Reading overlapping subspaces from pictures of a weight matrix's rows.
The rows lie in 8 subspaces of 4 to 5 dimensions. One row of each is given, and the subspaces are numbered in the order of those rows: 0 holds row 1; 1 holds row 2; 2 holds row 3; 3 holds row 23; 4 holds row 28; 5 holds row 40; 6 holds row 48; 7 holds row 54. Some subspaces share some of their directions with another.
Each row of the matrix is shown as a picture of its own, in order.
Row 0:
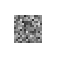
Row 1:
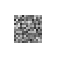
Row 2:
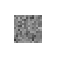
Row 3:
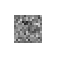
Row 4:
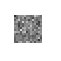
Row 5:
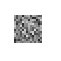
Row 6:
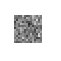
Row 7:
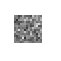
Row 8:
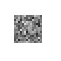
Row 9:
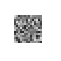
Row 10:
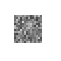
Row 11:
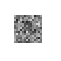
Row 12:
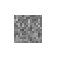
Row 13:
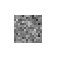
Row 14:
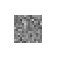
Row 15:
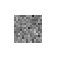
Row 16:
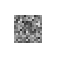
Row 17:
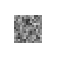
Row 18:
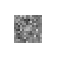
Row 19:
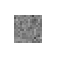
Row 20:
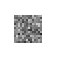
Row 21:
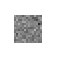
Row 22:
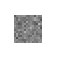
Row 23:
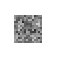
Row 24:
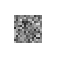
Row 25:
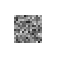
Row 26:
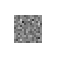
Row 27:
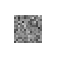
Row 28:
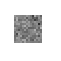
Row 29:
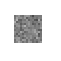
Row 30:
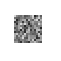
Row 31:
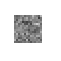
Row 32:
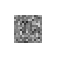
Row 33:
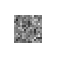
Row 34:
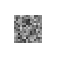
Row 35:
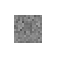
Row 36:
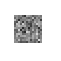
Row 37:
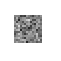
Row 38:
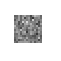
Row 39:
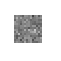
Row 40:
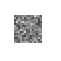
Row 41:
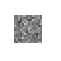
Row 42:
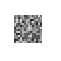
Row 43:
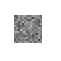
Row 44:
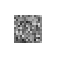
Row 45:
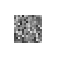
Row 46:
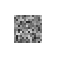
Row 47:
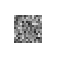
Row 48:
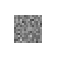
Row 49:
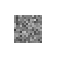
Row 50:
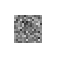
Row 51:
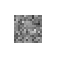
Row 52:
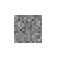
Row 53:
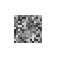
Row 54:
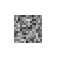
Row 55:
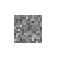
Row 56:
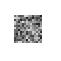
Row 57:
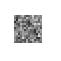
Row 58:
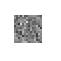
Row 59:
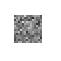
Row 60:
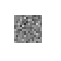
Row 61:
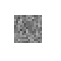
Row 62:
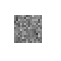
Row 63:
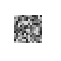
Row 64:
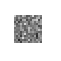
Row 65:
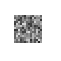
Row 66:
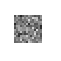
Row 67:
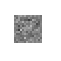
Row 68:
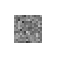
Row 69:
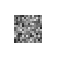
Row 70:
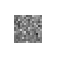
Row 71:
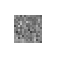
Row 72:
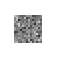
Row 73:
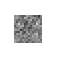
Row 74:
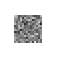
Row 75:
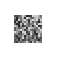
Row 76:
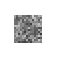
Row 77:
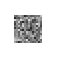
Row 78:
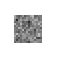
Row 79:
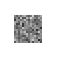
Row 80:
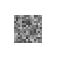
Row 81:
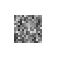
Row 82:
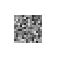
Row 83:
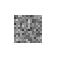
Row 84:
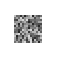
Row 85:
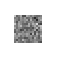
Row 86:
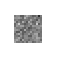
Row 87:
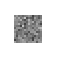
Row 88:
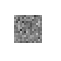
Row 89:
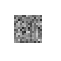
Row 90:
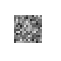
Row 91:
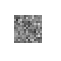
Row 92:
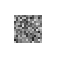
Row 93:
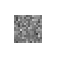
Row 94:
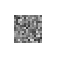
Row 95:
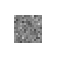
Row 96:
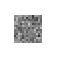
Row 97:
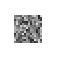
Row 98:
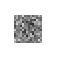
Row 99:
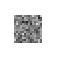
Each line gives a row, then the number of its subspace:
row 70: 7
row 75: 7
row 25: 3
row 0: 6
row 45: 3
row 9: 5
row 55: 6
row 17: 7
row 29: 5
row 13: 4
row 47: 4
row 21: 4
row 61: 2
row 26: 6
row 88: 5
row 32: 3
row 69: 4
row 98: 4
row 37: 7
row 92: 1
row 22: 4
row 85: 4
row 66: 4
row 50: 1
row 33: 0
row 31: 2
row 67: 7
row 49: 4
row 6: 4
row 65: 1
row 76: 0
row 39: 3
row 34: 7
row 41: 5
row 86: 6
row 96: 4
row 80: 7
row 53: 1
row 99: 2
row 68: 7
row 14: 6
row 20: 0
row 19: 0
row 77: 0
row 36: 1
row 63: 2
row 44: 3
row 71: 3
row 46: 3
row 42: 6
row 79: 1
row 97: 2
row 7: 7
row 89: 1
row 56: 0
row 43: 1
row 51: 3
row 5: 4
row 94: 2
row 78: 0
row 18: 7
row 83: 0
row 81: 3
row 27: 6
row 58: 3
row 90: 6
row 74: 1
